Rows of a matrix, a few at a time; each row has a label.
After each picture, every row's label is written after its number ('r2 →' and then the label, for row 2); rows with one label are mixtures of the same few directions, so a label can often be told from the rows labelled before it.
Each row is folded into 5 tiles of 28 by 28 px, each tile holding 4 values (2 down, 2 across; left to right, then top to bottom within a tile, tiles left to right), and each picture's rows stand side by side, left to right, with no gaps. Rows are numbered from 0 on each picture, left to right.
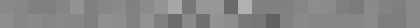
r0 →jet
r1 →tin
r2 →jet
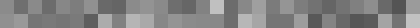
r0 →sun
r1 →jet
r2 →sun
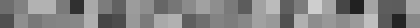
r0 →jet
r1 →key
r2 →jet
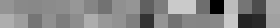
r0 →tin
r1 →jet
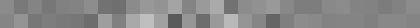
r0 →sun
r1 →tin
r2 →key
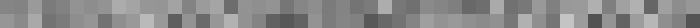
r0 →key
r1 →tin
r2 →tin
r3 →jet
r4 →tin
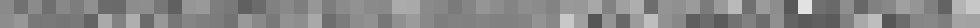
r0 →sun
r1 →key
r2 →key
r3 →jet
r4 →tin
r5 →tin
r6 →key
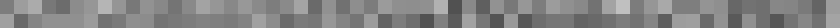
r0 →key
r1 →jet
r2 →sun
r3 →sun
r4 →jet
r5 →sun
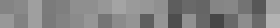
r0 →key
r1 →sun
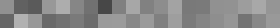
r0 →key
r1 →key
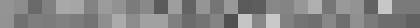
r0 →jet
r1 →sun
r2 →tin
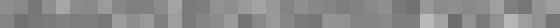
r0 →jet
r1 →key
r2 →key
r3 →tin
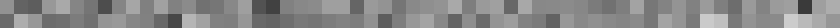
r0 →key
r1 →key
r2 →jet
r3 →tin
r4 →jet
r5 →tin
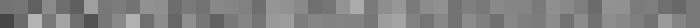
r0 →tin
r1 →sun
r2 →jet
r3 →sun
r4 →key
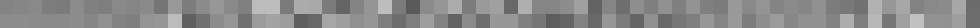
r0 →jet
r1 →key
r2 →key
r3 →tin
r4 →sun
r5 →sun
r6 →sun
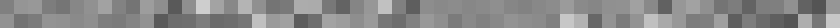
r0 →key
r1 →jet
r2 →key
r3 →tin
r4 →tin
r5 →sun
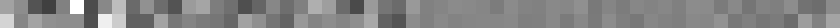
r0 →jet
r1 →key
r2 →jet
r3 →jet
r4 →sun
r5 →sun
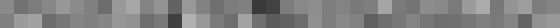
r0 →key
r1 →key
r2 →tin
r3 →jet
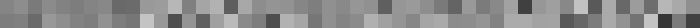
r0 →key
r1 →tin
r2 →tin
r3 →tin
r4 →sun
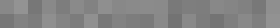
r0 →sun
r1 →sun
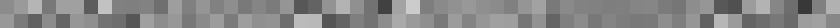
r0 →tin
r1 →sun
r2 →key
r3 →sun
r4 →sun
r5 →key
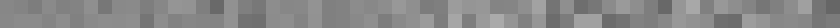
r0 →tin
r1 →jet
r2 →key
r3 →sun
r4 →key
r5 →key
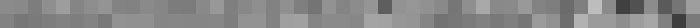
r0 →jet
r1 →jet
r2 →tin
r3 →jet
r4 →jet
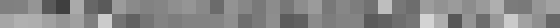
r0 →jet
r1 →jet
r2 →tin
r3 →tin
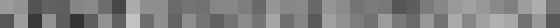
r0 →sun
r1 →sun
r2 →key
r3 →sun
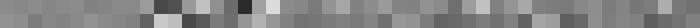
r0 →tin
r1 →key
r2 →jet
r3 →jet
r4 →tin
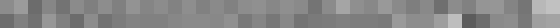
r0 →sun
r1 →sun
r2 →jet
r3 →key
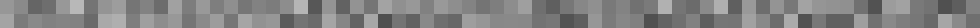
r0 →jet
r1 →sun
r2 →sun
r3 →key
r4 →tin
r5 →sun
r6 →key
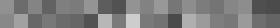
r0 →sun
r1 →key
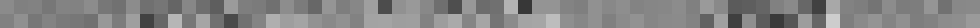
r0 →sun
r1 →tin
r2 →tin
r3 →tin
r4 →sun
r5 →sun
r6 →tin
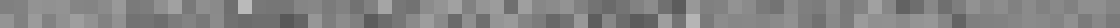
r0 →sun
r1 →tin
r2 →tin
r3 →tin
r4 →sun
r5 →jet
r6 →jet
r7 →sun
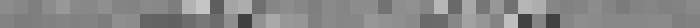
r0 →jet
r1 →jet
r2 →tin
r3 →sun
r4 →jet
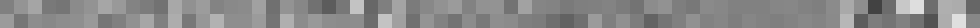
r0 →key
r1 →sun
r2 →jet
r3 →tin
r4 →tin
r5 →sun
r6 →jet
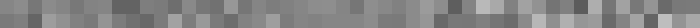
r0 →key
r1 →tin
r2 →jet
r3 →jet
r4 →sun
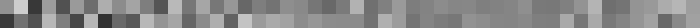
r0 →sun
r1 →sun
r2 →jet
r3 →key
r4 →key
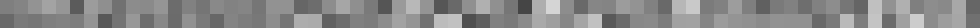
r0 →jet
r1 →sun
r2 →key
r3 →key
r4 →key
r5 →jet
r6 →sun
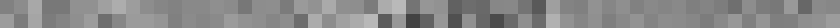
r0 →key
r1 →tin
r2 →sun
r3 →sun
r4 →sun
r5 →tin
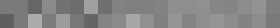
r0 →tin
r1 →sun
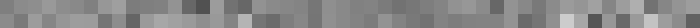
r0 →sun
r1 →jet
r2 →key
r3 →jet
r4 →tin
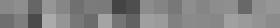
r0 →key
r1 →tin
